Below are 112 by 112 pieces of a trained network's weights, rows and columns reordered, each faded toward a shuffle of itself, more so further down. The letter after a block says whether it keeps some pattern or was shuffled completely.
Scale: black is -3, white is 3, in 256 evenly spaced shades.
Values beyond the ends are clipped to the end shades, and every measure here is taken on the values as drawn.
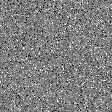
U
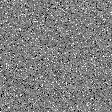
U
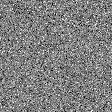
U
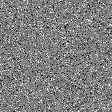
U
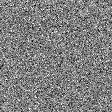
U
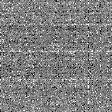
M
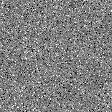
U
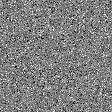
U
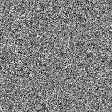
M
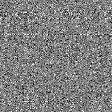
M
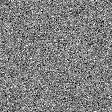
U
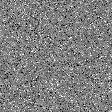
U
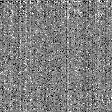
M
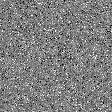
U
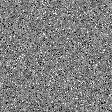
U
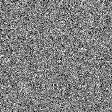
M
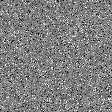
U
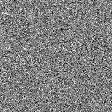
M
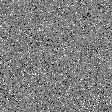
U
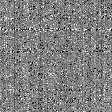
M
